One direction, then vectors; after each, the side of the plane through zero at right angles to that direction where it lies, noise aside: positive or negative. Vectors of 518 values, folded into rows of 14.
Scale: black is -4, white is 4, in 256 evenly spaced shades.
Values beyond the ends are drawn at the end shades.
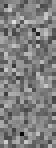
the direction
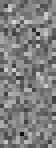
positive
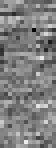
positive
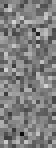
positive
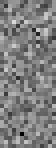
positive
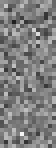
negative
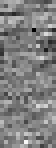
positive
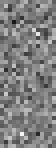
negative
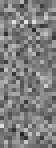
positive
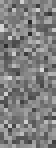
negative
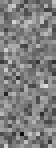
positive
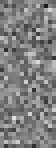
positive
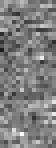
negative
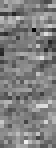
positive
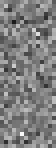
negative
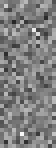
negative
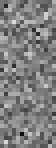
positive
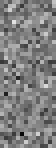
positive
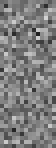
positive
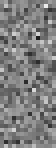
negative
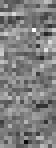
negative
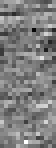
positive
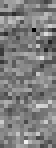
positive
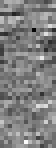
positive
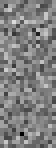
positive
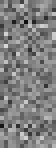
negative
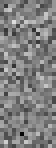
positive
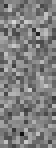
positive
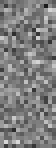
positive
